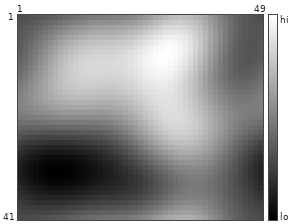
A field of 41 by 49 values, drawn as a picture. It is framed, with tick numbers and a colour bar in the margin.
The texture varies smoothly and slowly. The top middle is the ninth with the highest average. There are no lone odd cells. No regular stripes run through it. The ninth with the lowest average is the bottom left.
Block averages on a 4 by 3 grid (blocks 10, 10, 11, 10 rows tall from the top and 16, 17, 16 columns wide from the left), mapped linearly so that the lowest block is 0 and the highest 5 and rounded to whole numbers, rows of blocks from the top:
353 | 453 | 133 | 012
